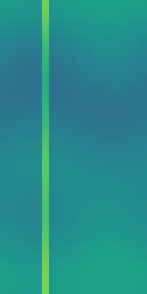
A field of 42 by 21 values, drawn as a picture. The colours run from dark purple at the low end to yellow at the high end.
Histogram: skewed, a long tail of high values. Average level on the scale: 50%. Odd lines: column 7.
